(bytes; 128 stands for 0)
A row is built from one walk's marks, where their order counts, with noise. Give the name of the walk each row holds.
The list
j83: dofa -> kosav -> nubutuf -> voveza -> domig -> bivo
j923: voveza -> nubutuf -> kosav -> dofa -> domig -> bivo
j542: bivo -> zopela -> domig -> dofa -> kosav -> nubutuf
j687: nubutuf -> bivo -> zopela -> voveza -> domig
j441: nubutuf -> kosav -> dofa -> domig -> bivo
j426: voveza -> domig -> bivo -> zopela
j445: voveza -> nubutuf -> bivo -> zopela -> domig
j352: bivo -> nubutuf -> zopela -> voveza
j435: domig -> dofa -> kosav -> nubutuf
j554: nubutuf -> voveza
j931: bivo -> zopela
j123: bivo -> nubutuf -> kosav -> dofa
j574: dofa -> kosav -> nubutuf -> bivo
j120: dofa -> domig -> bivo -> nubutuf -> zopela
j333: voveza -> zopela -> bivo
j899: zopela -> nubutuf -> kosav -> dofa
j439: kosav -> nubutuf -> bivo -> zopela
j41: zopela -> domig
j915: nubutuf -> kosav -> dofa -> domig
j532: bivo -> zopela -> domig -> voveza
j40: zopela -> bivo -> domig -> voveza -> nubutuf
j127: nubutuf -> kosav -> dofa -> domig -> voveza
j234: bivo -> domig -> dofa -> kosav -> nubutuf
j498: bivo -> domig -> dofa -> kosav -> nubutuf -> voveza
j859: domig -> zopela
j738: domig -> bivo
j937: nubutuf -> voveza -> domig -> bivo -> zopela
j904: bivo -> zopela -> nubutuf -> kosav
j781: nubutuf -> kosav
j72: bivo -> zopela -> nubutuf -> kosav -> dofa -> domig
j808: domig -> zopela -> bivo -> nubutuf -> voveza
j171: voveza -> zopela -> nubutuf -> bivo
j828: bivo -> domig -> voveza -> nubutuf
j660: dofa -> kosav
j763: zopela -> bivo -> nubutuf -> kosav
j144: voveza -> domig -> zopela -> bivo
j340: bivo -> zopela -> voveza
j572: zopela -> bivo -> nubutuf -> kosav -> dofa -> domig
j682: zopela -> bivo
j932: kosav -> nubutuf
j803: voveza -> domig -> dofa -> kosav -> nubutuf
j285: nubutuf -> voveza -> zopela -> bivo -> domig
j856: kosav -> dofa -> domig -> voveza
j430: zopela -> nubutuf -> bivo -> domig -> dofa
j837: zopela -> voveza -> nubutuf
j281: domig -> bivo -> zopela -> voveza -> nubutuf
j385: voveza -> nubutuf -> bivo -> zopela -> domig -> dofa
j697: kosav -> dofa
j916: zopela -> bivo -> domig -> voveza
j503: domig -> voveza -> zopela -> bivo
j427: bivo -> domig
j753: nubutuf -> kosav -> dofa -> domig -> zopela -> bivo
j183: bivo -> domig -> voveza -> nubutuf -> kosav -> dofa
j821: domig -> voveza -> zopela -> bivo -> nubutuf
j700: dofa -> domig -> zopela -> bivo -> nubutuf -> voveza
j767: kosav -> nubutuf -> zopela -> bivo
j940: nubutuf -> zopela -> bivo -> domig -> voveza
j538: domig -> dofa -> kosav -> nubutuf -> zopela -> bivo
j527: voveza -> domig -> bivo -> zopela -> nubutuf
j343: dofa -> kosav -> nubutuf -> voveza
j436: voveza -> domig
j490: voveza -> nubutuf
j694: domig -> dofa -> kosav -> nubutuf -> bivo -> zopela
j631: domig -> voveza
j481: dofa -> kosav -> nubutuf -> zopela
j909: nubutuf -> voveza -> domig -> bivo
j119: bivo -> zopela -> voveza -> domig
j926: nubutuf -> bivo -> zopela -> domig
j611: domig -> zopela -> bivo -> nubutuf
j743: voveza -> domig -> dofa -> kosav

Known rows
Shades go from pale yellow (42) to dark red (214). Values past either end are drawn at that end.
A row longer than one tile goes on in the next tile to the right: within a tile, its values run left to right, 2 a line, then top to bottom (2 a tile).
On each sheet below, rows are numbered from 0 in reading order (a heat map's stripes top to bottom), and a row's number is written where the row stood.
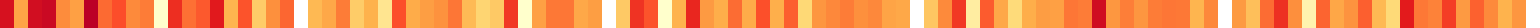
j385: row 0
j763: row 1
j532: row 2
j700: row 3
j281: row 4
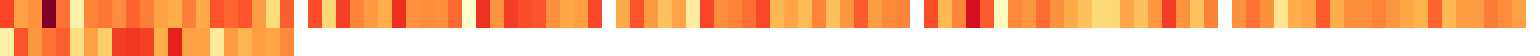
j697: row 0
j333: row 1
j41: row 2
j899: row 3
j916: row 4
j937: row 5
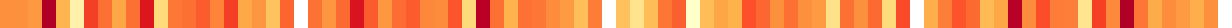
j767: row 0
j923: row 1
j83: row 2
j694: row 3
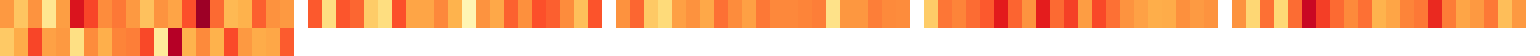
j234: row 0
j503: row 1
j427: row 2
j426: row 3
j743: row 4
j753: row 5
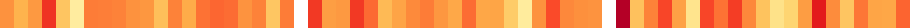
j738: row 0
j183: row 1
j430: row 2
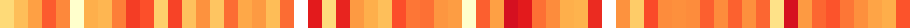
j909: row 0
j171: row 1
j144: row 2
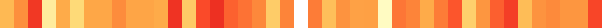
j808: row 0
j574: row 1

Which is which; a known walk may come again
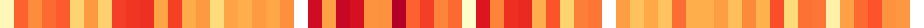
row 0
j937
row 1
j385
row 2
j660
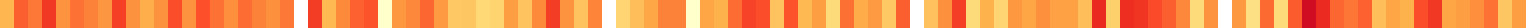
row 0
j859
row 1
j899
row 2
j909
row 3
j808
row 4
j743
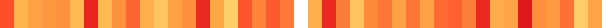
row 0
j40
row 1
j856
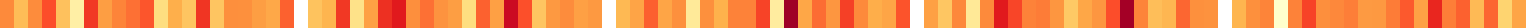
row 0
j682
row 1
j542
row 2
j753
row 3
j234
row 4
j498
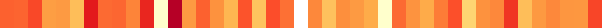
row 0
j445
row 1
j574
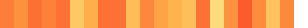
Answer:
j123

